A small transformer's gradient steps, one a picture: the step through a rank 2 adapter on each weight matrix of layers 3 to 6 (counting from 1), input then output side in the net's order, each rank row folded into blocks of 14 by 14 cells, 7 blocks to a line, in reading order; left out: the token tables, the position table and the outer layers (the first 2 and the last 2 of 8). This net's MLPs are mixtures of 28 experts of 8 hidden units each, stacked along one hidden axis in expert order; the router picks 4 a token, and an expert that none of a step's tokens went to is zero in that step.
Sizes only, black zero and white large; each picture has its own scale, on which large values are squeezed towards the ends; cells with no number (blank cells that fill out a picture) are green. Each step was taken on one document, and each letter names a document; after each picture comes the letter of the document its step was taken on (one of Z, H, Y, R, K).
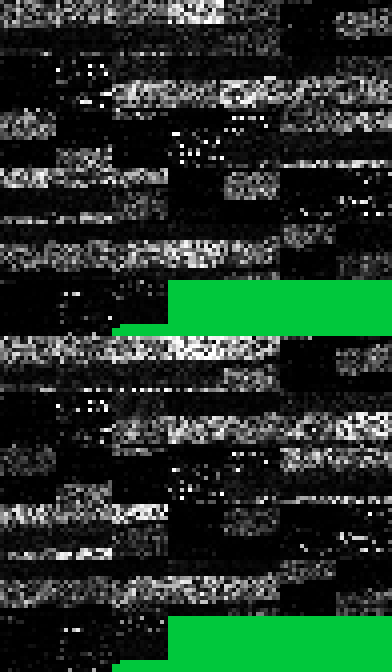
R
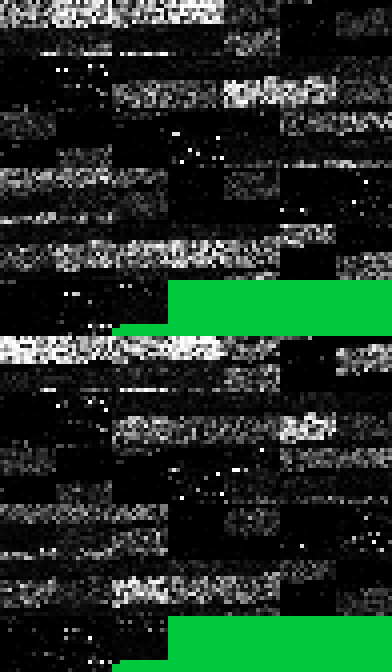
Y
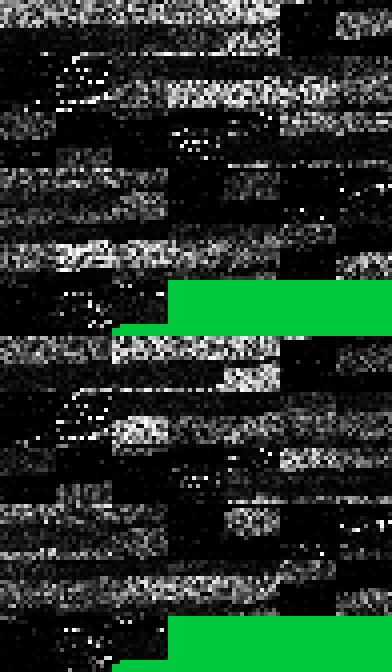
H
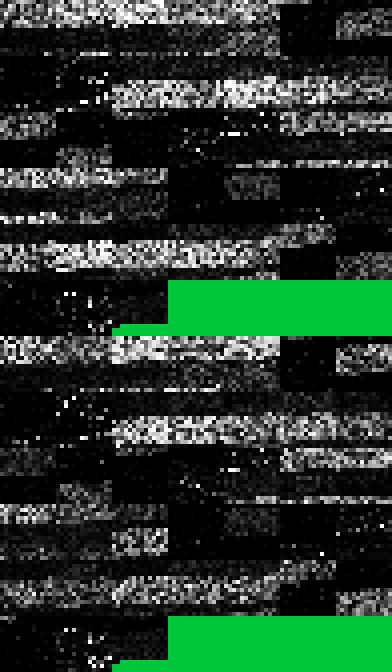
H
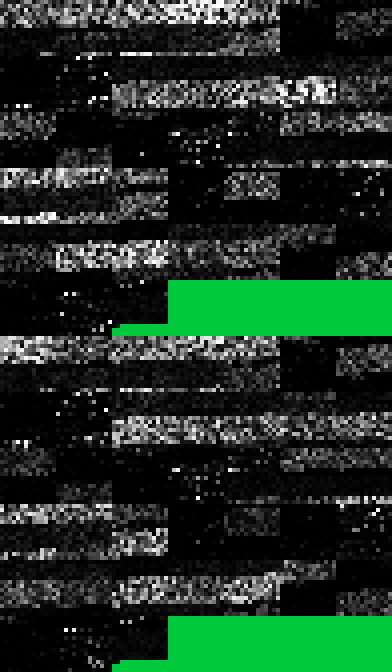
H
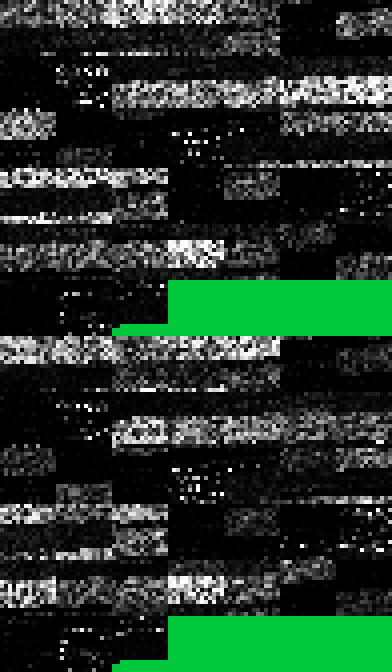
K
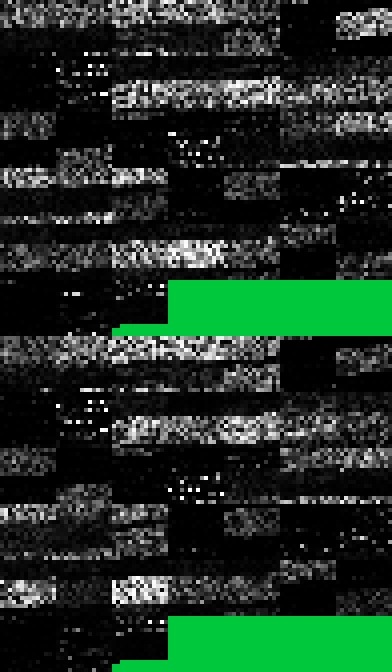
R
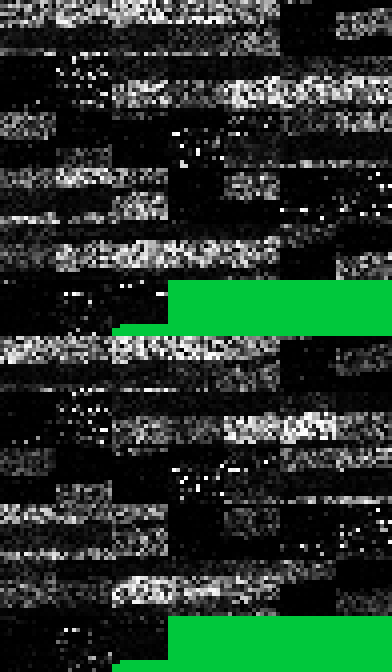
K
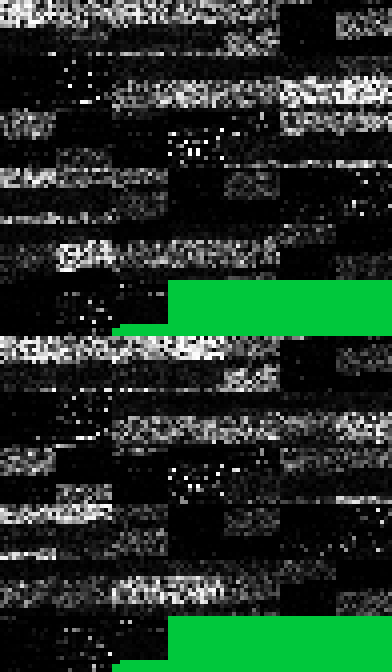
Y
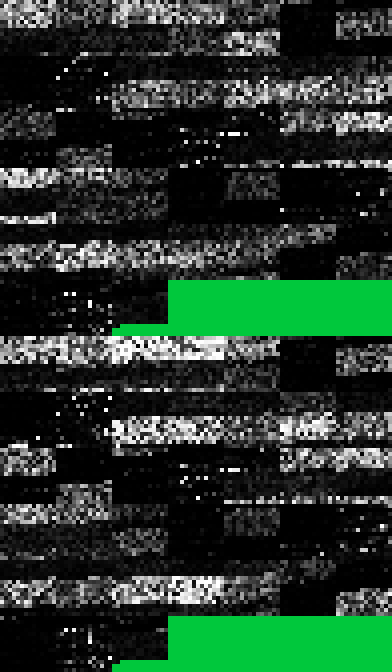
H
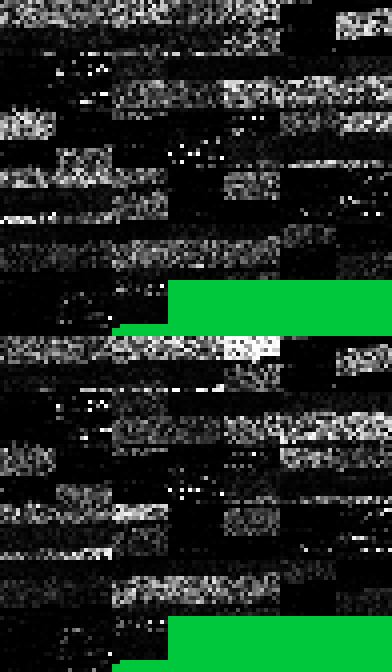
R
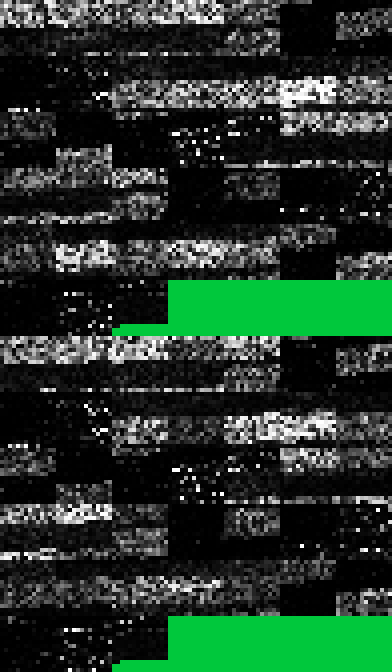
K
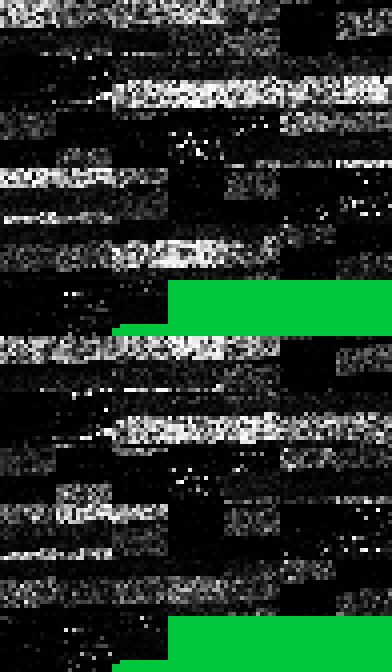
Y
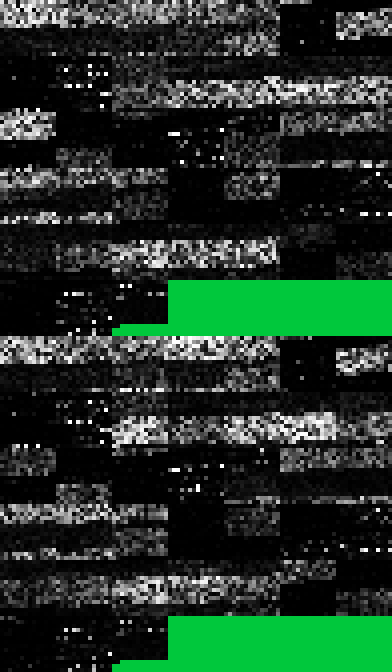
K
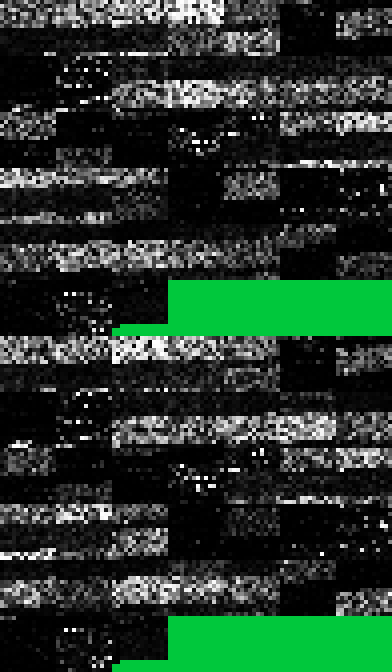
H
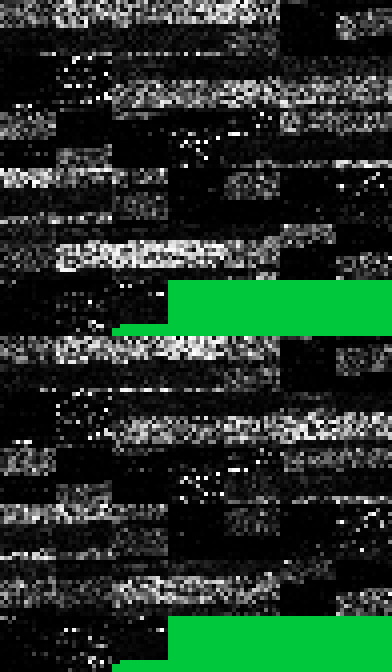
Y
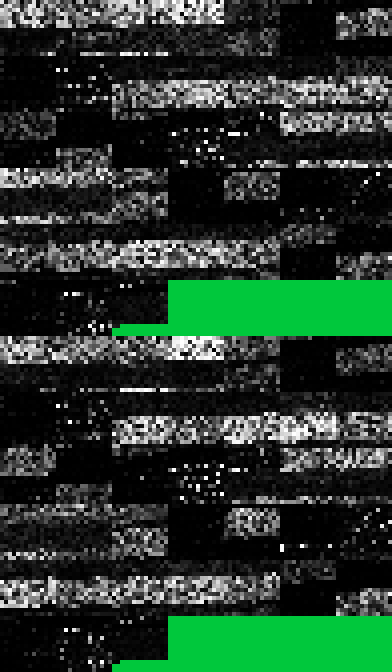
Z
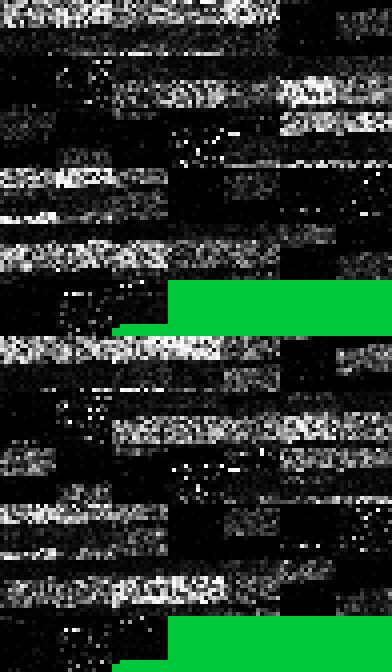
Y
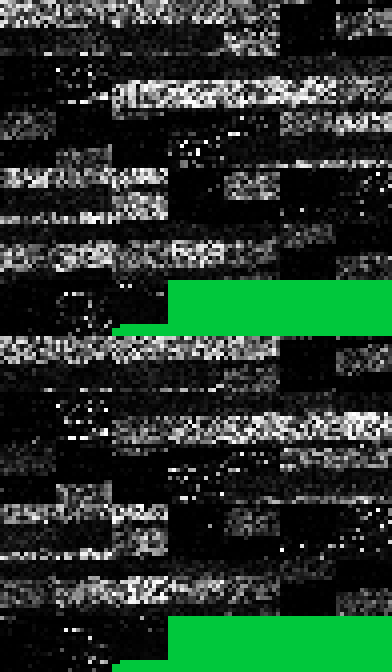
K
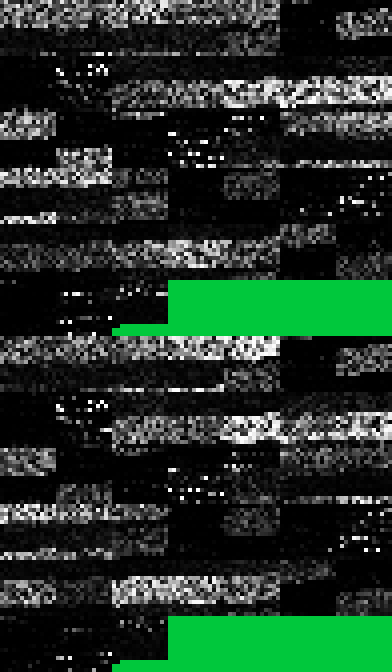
R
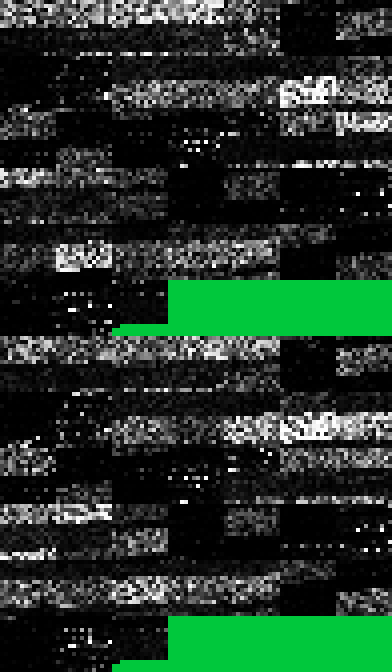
H
